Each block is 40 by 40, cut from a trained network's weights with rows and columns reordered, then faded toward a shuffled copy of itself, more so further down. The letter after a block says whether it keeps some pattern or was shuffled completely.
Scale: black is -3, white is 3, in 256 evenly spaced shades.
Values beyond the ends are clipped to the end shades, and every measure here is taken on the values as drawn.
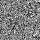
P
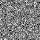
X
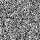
P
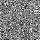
X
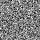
P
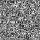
X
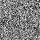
P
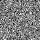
P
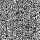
X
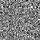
X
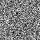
P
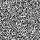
X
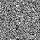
X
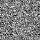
X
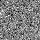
P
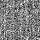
X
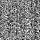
X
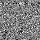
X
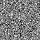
X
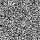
X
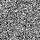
P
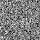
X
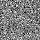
P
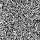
P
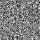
X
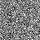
P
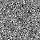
P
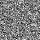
P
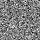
P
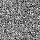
P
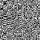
X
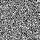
P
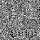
X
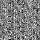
X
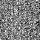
X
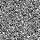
P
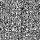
X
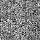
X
